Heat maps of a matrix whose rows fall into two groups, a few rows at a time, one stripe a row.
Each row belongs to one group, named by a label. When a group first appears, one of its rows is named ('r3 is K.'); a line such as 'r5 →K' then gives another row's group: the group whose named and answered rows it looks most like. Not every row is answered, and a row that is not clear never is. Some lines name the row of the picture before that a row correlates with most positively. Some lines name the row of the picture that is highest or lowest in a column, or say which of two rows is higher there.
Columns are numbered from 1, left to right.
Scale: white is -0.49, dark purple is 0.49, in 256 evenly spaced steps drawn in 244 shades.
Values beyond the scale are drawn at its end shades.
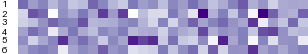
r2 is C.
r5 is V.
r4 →C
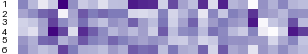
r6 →V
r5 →V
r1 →V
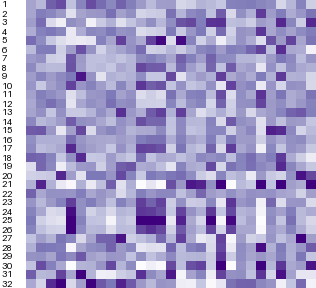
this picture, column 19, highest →25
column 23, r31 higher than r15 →No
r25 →V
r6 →C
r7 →V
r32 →V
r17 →V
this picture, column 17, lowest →32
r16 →V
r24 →V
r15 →C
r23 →V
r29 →C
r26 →V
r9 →C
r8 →V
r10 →V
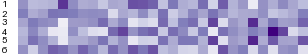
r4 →C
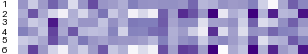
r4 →C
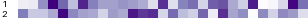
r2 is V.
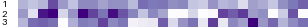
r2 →V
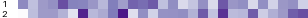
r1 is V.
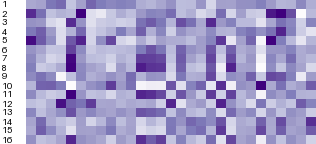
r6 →V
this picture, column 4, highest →12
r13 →V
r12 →C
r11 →V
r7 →V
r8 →V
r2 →C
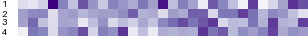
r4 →C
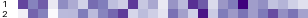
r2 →C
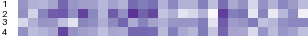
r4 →V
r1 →V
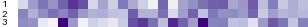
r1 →C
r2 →C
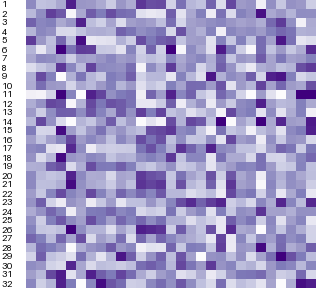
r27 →C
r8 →C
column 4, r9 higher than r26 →No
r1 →V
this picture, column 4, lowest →9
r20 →V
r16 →V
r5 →C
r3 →C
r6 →C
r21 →V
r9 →C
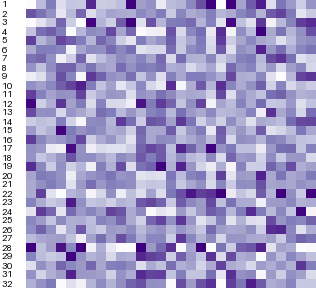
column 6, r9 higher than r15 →No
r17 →V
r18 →V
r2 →C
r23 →V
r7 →C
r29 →V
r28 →C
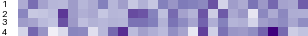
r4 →C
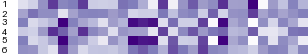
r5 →V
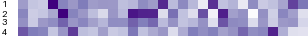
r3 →V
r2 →V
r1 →C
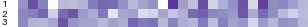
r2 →C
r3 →V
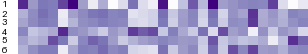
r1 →C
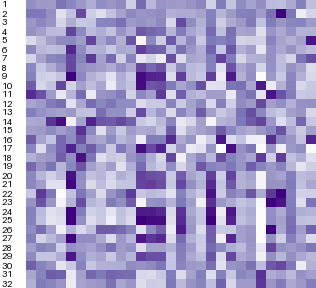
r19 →C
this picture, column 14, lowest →7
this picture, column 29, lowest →17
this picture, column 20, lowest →17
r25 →V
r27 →V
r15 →C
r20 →V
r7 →C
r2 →C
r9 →V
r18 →C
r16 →C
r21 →V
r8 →V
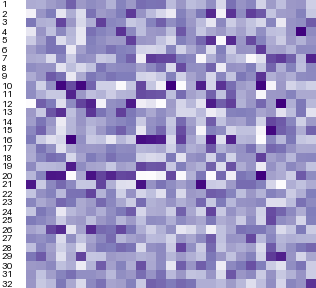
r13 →V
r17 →C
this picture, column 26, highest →12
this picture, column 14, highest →16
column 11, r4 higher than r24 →No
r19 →V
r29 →C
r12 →C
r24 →C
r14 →C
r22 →C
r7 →C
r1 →V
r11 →V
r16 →V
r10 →C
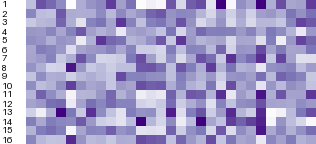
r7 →C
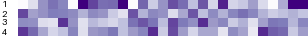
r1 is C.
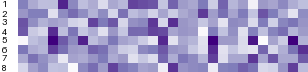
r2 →C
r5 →C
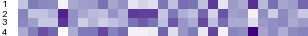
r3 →V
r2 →V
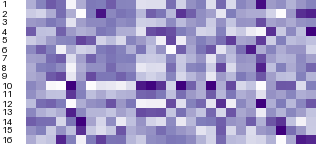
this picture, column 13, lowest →12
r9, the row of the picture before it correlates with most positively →4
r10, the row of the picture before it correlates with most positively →3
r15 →C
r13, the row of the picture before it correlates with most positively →2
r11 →V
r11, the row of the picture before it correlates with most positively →3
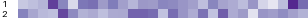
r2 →V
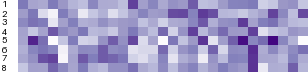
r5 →C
